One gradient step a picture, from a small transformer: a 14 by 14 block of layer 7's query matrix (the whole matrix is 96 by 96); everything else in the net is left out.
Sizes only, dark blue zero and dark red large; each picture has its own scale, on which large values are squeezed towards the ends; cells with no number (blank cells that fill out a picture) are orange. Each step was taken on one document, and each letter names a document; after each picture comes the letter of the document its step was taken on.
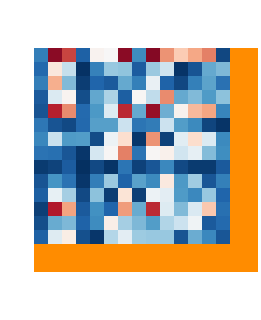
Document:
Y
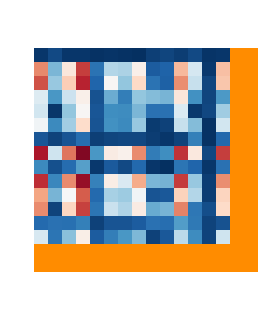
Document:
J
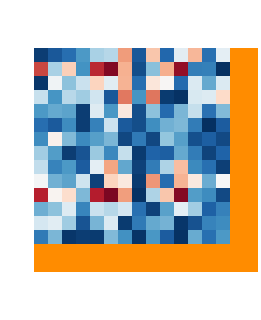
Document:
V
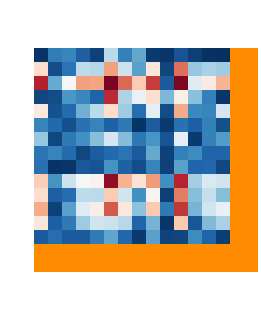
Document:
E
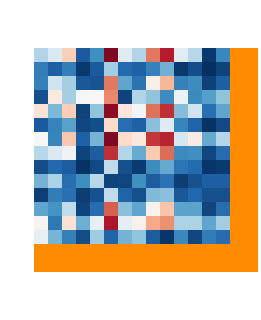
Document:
V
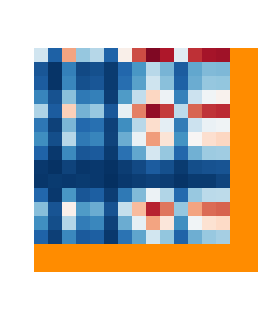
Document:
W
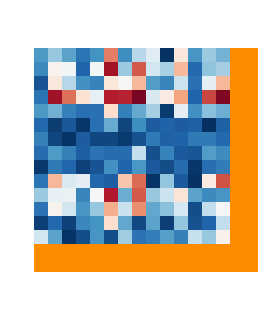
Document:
E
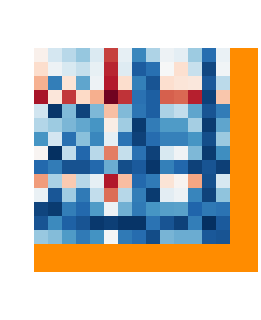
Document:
Y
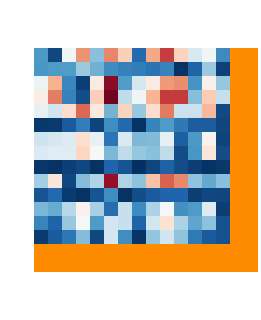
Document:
V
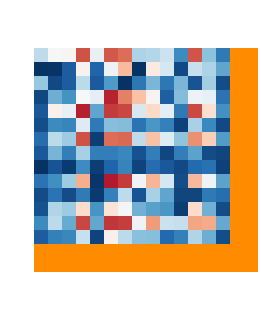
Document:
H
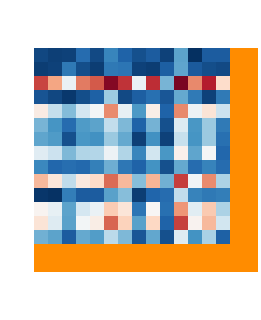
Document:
E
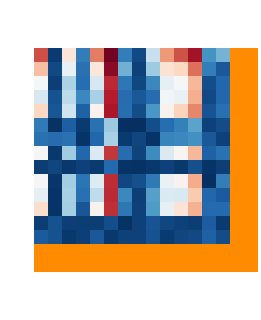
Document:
Y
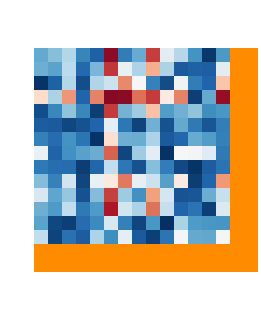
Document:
E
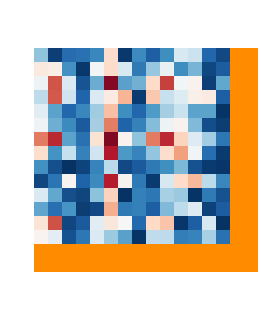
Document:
V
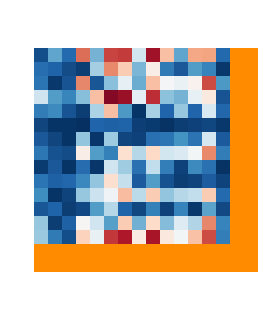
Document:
H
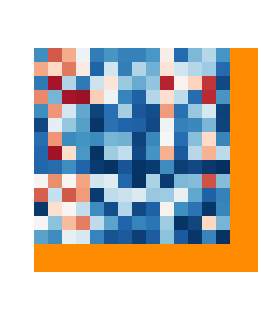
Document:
J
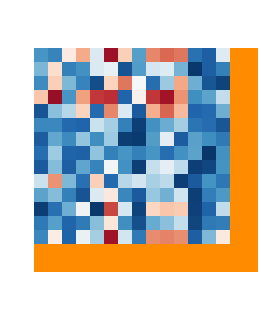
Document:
V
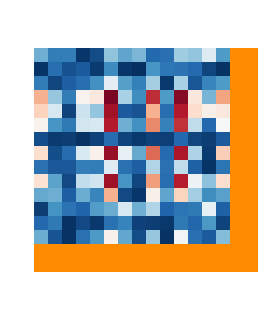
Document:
E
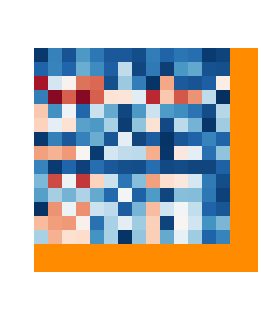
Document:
J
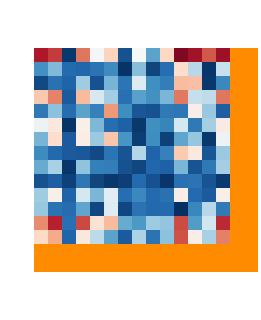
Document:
W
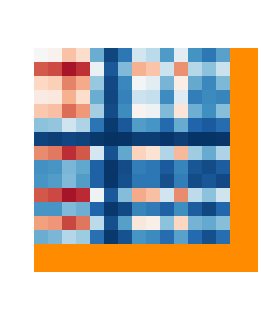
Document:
J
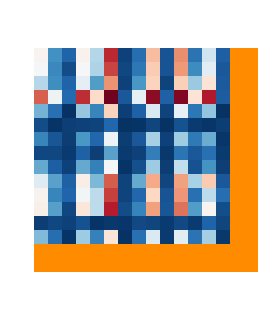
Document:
E
